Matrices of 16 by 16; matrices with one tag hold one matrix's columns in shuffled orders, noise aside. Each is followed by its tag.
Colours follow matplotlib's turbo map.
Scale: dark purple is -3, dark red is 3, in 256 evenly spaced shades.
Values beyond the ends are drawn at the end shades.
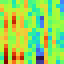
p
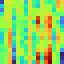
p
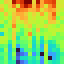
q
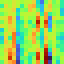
p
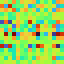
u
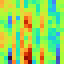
p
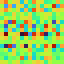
u
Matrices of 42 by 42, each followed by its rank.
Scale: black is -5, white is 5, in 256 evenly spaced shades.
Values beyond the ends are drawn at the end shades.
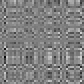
two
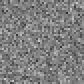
full rank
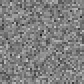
full rank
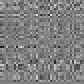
three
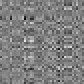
three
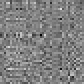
five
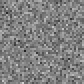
full rank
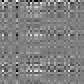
two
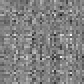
five
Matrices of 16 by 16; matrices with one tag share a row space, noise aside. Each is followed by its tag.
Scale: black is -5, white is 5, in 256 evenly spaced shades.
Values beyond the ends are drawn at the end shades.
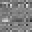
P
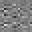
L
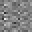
L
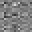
L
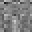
L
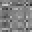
P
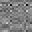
P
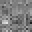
P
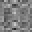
L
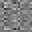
L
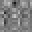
L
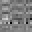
P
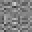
L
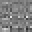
P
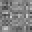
P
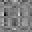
L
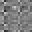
L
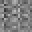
L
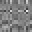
P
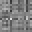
P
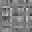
P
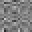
L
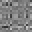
P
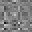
L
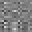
L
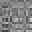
P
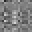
L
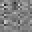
L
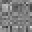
P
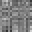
P
